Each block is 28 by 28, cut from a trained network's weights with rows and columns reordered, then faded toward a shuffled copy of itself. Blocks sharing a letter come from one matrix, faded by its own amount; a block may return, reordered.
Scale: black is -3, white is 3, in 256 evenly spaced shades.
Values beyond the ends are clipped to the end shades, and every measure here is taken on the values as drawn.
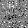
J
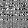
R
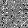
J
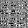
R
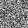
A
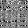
R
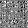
R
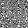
J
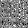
J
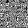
J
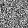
A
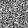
A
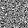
A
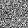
A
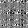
R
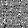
J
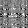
R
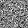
A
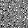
J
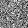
A
